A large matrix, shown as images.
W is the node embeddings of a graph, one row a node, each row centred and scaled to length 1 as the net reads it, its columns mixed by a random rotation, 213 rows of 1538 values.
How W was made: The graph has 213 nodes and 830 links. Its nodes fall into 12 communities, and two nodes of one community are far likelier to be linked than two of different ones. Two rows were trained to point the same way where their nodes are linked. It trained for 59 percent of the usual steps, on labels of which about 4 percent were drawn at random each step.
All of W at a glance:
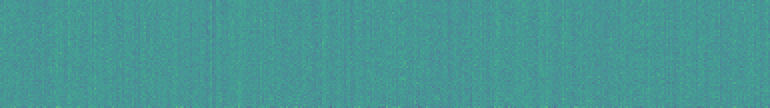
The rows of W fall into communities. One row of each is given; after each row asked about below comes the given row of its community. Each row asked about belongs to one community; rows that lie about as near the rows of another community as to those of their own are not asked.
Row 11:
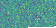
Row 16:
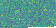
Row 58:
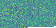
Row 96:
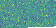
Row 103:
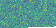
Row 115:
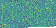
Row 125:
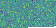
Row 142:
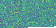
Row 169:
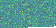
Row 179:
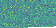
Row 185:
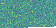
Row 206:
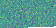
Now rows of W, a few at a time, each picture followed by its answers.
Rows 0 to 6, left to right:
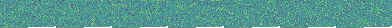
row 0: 185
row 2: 103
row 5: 96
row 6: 58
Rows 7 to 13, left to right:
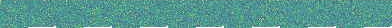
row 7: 179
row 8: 179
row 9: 142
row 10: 169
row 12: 185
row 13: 125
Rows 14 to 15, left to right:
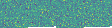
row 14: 16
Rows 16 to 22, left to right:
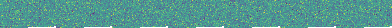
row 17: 142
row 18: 179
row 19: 96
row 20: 115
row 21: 206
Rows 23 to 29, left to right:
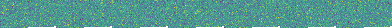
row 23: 58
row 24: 96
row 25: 179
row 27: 11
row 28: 206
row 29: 16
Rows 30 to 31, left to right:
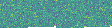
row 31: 169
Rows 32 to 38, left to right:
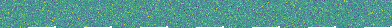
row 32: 58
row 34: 96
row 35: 58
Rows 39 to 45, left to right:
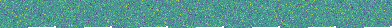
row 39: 185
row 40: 16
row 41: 16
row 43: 115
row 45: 58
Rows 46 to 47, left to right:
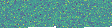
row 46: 125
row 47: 125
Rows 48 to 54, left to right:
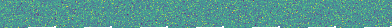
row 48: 142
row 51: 125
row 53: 142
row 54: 206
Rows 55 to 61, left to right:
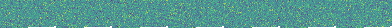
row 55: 96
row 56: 96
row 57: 103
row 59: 142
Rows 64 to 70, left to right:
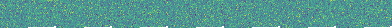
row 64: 103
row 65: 142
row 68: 58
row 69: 115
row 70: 58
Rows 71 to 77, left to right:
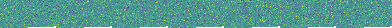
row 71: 179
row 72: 206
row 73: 58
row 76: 185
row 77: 125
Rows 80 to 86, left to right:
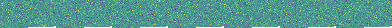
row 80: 115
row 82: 125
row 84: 142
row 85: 125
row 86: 96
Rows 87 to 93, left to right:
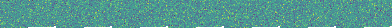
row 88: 115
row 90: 58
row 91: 58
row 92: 115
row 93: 142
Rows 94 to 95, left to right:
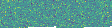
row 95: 115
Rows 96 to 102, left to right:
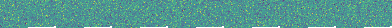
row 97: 142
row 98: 185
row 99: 185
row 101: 96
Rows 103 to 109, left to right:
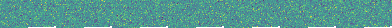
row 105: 96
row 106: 103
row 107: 185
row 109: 185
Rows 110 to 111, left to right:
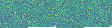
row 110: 125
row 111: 142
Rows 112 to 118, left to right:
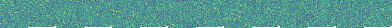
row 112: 125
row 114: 169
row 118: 169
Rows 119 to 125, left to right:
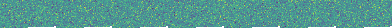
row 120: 185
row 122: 185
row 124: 103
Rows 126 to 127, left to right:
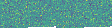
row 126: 16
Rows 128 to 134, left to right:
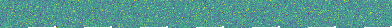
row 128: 185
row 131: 103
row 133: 58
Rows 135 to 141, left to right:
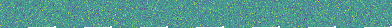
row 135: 115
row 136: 142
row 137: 58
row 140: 58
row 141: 115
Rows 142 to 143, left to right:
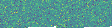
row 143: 115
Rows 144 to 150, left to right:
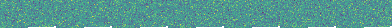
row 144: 115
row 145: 169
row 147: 96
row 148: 169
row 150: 11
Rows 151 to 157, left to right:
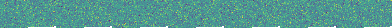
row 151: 125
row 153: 179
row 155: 11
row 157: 142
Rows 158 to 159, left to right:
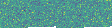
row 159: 11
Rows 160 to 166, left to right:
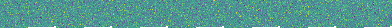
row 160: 16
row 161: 96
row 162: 169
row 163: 58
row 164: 185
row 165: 125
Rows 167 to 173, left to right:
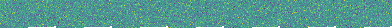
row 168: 96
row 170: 58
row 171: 16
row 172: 142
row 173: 206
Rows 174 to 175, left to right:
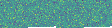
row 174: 185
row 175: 115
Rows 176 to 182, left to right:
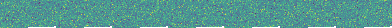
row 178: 115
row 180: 179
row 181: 96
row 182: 103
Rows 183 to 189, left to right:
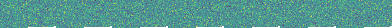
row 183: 11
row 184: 11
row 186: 169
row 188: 125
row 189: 206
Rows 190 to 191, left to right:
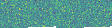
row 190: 11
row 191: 179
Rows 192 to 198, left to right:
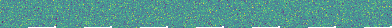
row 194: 115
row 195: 16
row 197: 206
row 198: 142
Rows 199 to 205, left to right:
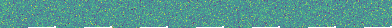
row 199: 142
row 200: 179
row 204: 11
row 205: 96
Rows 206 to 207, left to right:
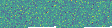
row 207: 115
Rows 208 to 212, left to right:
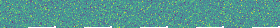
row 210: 185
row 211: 179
